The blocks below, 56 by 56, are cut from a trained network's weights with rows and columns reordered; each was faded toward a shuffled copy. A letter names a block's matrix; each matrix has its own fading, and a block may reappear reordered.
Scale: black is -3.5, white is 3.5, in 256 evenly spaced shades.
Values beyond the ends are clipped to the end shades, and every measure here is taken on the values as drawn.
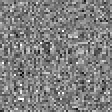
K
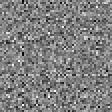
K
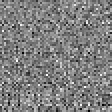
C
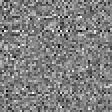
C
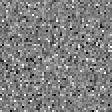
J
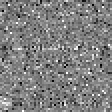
J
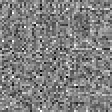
K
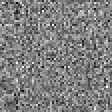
K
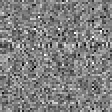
K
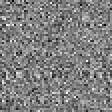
C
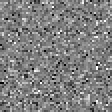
J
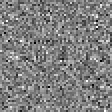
C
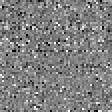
J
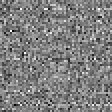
C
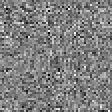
K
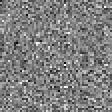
K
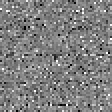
J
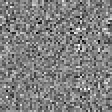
K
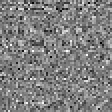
C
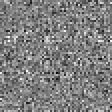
C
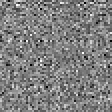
C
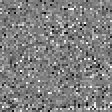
J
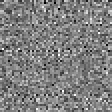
C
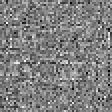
K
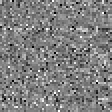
J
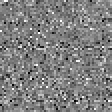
J
